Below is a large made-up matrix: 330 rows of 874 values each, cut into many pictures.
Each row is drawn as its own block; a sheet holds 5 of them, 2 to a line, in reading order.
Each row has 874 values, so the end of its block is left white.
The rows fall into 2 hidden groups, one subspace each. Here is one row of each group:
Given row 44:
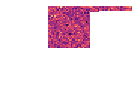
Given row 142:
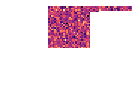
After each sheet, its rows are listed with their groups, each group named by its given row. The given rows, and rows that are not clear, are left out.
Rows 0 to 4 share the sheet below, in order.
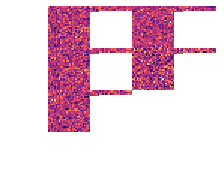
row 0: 44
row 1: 44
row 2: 44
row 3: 142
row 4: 44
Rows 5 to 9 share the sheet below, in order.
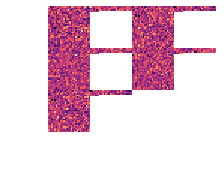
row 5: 44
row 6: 44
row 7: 142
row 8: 44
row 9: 44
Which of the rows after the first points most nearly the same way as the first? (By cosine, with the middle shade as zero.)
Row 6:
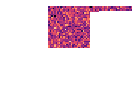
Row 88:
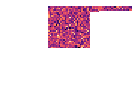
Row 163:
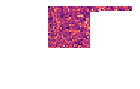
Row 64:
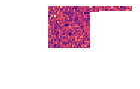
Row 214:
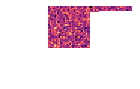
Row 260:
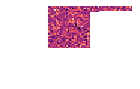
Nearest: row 214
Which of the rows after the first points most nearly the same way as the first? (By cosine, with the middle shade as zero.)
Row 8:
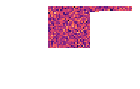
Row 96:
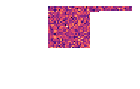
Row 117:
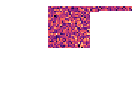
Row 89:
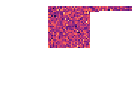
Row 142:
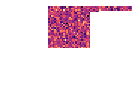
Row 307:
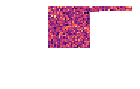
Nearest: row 307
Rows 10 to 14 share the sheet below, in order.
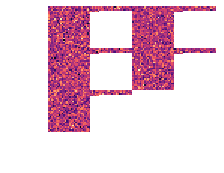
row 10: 142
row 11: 142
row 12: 44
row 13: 44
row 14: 142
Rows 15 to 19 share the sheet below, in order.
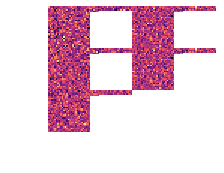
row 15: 142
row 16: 142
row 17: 44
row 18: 142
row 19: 142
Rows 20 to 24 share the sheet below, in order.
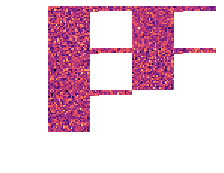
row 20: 142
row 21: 44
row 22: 44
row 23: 142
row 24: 142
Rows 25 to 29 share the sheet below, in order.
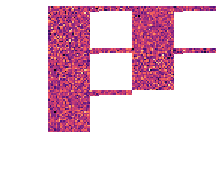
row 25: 142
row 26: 44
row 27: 44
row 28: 142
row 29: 44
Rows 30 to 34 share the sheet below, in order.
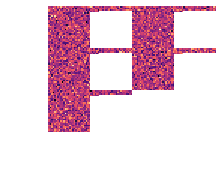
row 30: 44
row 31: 142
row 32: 142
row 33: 142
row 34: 44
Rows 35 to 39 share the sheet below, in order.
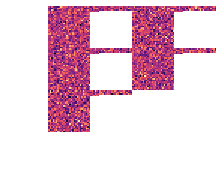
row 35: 142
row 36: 142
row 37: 142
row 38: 142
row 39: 142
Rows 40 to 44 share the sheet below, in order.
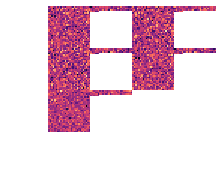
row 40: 44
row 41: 44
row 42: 44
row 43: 44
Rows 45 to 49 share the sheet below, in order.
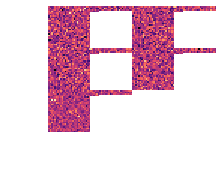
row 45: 142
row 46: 44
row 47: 44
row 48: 142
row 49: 44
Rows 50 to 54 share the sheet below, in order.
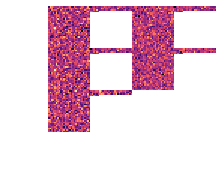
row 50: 44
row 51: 44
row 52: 44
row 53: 44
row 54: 142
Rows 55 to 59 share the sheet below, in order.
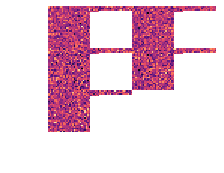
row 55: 142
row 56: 44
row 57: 142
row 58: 44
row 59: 142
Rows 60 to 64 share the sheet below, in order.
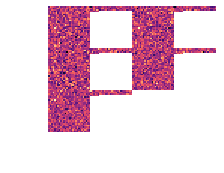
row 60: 44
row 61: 44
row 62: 142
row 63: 142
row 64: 44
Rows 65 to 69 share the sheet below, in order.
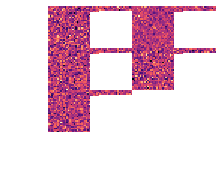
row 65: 142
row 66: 44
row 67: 142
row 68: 142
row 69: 142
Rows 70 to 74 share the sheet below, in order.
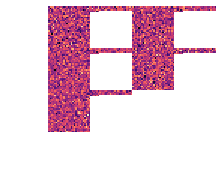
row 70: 142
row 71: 44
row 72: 44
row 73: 142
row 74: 142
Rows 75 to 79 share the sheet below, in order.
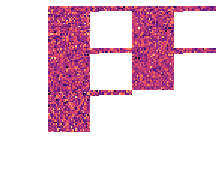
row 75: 142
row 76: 44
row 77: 44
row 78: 44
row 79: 142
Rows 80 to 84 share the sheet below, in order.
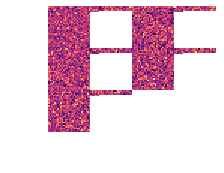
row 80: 142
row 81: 44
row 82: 142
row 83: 142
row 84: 142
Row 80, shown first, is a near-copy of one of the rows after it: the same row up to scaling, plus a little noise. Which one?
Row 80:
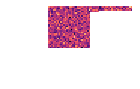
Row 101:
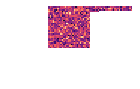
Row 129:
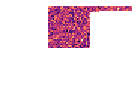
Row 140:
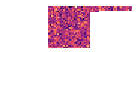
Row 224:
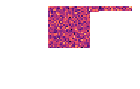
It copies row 224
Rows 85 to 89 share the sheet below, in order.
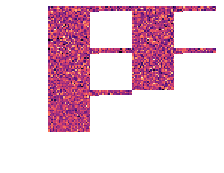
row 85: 142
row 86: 142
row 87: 142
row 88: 142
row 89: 44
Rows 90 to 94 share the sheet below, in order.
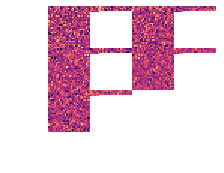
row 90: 142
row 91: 142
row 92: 44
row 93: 44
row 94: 142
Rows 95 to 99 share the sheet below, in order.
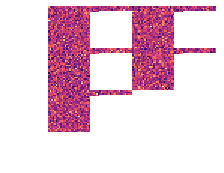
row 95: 142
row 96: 142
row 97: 142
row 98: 44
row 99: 44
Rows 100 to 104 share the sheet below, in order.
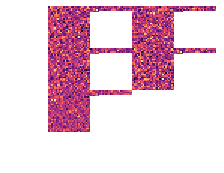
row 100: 44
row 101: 142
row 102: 44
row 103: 44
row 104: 44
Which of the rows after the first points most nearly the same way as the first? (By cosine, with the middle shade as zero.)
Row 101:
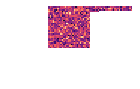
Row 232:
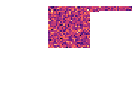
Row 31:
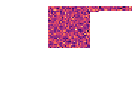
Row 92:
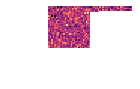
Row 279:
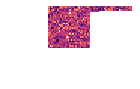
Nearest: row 279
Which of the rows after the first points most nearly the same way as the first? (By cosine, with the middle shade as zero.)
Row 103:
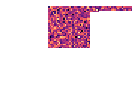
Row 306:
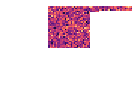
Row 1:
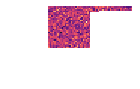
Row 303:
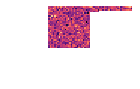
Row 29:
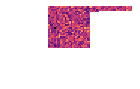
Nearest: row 303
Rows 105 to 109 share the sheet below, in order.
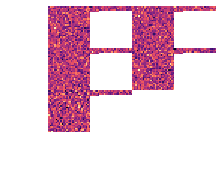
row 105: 44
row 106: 44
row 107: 142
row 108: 44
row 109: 142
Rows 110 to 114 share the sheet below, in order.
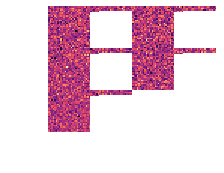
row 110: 142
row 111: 142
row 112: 44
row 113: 142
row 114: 44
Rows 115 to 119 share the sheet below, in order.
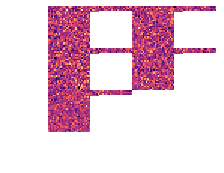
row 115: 142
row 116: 44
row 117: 142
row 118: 142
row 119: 44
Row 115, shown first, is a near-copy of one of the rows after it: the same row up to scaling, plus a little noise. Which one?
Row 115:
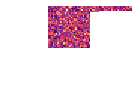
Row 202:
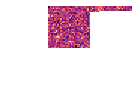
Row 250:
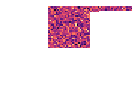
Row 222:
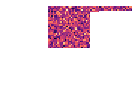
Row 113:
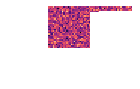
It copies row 222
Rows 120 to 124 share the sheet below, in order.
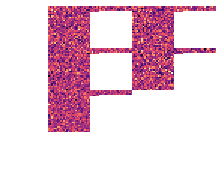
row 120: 142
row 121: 142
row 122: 142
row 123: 142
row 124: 142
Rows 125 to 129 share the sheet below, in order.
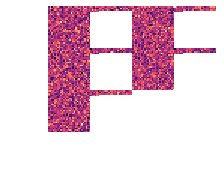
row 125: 142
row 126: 44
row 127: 44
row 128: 44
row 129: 142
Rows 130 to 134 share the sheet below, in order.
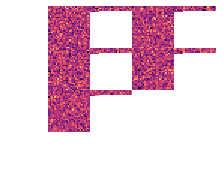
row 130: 142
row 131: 142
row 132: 142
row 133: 44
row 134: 44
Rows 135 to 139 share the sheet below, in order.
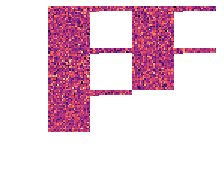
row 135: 142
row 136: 44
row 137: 142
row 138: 44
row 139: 142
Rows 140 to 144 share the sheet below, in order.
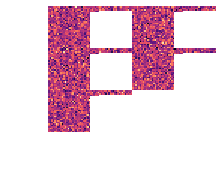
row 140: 142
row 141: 142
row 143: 44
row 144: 142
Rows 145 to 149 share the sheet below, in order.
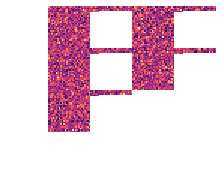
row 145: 142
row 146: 44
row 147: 142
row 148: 142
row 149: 142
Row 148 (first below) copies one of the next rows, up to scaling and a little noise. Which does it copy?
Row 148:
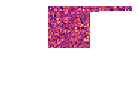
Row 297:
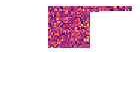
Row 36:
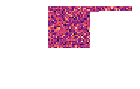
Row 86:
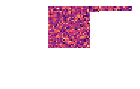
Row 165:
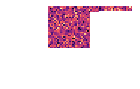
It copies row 297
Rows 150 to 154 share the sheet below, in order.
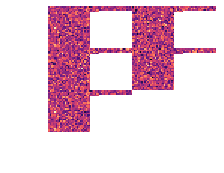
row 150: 44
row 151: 142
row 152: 142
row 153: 142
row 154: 44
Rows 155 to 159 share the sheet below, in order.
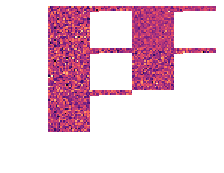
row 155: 44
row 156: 44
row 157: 142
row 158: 142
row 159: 44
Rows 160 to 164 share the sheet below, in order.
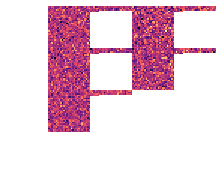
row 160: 142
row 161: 44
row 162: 44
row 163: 142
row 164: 142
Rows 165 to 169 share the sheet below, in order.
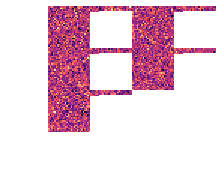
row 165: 142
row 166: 142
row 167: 142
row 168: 142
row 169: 44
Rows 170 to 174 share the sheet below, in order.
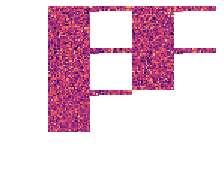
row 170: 44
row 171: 142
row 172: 142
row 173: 142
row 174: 44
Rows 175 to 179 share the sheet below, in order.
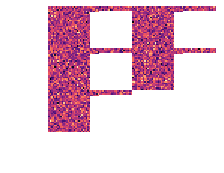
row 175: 44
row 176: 142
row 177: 44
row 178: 142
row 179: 44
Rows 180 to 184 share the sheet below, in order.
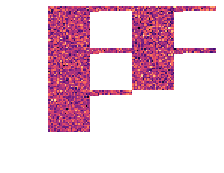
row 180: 142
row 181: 44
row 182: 142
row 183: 44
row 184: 44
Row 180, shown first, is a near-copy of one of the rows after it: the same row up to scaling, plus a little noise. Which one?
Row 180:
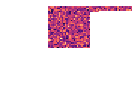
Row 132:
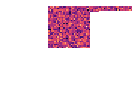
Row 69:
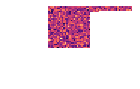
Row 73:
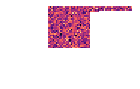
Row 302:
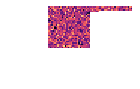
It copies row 69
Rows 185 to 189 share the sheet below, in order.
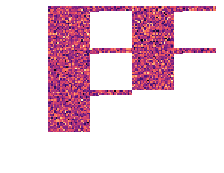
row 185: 142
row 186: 142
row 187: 44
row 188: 142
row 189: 142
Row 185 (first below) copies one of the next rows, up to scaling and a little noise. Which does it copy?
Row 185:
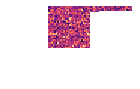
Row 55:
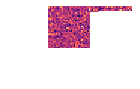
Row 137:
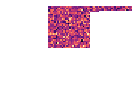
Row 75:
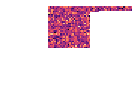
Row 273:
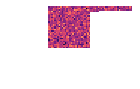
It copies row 137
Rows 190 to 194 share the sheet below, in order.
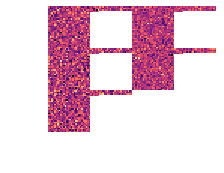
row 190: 44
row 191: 142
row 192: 142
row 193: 44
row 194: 142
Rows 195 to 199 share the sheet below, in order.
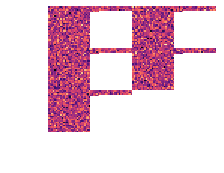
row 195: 142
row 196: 142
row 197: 44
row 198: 142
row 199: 142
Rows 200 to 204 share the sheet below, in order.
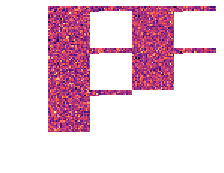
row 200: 142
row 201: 44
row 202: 142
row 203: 44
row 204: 44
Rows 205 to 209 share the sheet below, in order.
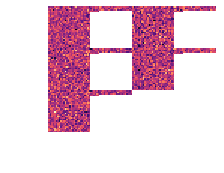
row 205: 142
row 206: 44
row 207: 44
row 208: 44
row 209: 44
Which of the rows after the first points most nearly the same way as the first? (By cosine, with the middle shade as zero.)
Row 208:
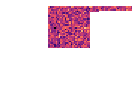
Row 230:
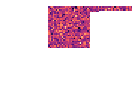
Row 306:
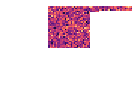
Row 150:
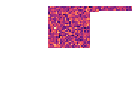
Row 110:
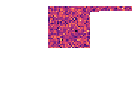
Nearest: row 306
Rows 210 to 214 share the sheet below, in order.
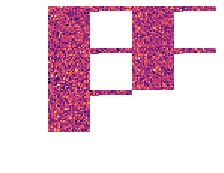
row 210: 44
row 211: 44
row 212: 142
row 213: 44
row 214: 44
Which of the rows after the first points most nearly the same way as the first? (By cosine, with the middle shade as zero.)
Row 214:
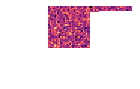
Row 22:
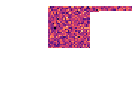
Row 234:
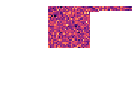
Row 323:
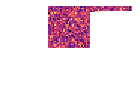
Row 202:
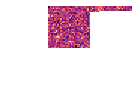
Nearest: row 234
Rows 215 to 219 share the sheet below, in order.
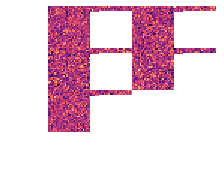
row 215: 142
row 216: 44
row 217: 142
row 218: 44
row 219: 44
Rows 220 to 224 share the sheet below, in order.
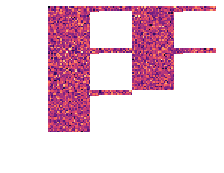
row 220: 142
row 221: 44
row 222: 142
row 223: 142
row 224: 142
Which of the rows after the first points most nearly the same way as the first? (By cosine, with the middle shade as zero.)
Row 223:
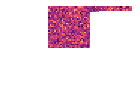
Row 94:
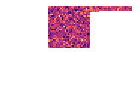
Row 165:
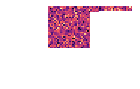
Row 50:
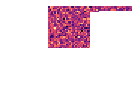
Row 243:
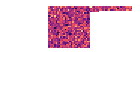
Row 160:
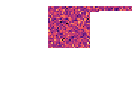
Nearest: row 165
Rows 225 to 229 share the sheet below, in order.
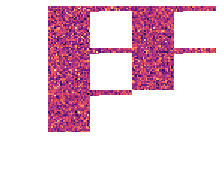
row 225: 142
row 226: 142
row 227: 44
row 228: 142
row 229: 142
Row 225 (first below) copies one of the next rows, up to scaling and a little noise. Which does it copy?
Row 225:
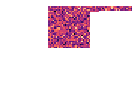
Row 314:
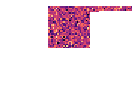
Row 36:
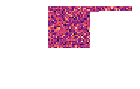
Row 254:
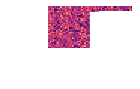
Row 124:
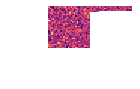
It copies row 36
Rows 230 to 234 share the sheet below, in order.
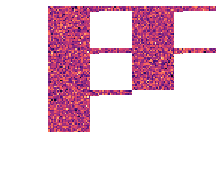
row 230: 142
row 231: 142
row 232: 142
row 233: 142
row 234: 44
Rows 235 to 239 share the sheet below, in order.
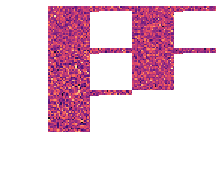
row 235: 44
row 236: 142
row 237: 142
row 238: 142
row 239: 142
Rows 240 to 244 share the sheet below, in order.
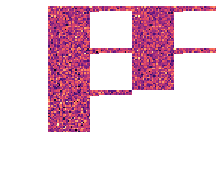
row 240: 44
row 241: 44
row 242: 44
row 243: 44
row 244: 142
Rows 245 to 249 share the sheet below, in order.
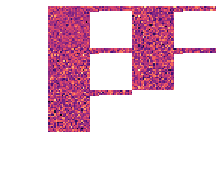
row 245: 44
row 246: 44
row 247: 44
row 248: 44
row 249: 142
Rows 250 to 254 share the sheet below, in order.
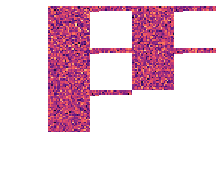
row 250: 142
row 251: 142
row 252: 44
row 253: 142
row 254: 142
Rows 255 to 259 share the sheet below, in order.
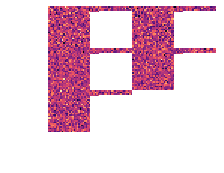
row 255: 142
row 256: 44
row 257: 142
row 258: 142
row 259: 142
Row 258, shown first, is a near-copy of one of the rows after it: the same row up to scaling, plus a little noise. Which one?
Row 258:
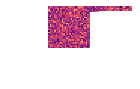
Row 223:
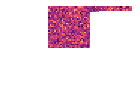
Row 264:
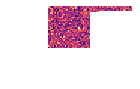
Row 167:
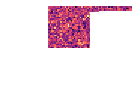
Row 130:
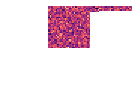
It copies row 223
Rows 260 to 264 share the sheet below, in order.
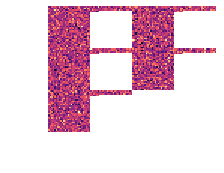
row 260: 142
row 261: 142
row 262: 44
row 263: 142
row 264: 142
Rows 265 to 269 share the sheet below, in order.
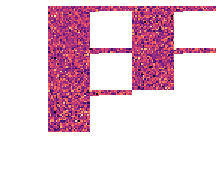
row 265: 44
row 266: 142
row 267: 44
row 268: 44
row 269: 44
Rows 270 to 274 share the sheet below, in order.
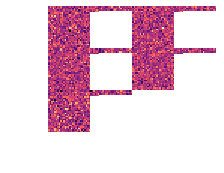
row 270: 44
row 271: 142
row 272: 142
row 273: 142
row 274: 44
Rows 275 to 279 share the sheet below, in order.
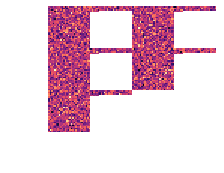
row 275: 142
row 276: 44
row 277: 44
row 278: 44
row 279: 142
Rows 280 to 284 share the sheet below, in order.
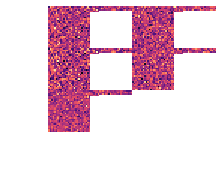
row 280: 44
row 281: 44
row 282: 44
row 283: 142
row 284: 44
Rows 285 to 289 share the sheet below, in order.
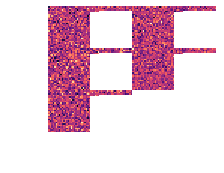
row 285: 142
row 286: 142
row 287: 44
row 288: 142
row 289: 142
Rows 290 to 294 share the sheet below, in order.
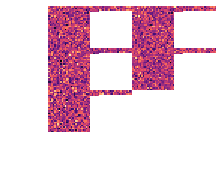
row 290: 44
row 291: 44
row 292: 142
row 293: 142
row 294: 142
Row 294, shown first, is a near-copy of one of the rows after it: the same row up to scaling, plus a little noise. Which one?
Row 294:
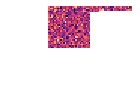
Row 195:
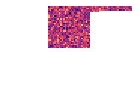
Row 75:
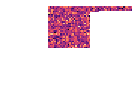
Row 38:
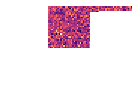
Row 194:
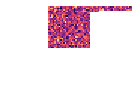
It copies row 194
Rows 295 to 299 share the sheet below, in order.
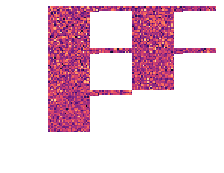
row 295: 44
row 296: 142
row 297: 142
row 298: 142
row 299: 44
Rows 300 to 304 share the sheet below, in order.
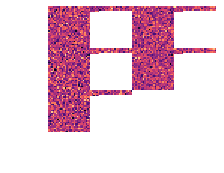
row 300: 142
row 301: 44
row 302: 142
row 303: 44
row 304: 142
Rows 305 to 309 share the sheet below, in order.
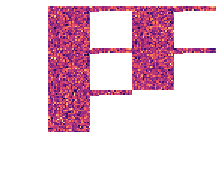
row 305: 44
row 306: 44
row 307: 44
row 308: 44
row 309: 142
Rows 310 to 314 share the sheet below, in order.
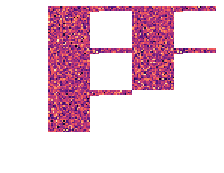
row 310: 142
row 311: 142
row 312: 44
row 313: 44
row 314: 142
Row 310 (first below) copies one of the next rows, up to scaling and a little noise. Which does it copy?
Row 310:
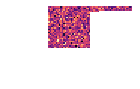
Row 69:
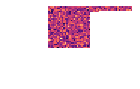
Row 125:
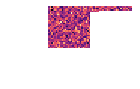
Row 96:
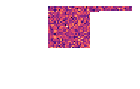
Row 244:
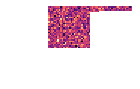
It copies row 244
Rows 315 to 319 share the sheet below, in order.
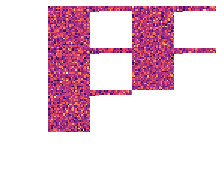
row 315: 142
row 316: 142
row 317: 142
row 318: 142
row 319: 44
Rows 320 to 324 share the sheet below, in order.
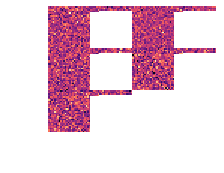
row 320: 142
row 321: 44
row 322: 142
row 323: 44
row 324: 44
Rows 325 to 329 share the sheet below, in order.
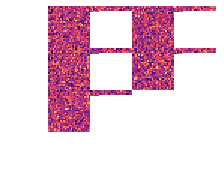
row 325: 142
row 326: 44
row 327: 142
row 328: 44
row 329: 44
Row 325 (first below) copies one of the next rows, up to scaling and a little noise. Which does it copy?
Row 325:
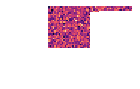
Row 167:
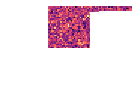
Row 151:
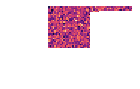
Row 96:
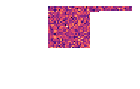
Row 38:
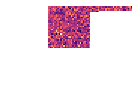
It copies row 151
